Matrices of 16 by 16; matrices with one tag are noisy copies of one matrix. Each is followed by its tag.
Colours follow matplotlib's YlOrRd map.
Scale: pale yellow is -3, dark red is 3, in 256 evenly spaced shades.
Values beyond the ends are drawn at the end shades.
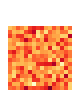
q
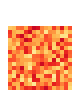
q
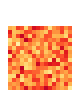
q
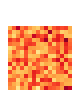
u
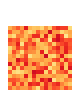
u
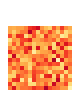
q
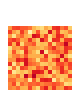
u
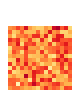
u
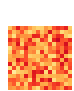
u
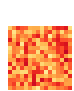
u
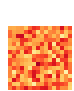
q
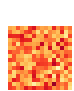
q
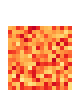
q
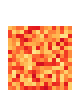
q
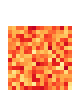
q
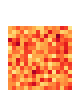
u
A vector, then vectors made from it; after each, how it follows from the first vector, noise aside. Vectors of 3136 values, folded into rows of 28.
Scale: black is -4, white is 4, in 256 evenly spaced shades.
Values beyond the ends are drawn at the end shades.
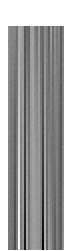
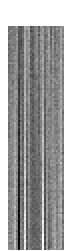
negated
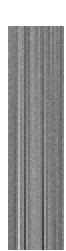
shrunk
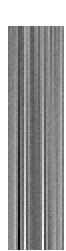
negated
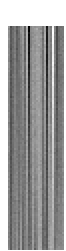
reversed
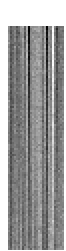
reversed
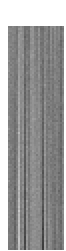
shrunk
